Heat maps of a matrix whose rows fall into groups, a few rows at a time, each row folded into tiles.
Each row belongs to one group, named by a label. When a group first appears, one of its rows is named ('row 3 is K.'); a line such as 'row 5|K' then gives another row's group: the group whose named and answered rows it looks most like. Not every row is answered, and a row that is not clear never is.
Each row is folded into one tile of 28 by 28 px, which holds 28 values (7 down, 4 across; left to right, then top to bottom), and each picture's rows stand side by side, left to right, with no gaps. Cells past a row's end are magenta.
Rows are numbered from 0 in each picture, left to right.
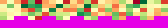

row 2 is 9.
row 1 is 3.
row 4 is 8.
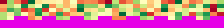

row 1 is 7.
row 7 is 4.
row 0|8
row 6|4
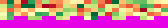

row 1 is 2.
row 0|4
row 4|2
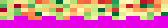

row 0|2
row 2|3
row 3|8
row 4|2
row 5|9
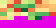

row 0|7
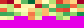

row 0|9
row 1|7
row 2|9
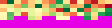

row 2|3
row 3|9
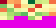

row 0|9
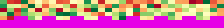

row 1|9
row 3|3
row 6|8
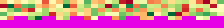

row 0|8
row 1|2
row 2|4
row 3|7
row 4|7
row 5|7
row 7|9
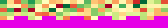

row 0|7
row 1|3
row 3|7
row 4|8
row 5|3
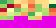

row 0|2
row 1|8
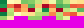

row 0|2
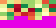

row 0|4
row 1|7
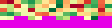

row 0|9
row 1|3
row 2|2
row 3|4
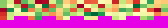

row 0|7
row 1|7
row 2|7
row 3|9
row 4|8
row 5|4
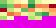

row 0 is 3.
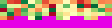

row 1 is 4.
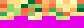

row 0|8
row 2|3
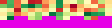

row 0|4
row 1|9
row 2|2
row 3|9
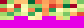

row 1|3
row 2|4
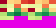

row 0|9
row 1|9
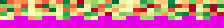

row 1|7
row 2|4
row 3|4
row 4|2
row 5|2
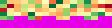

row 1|8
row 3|2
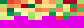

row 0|2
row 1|9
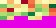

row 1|8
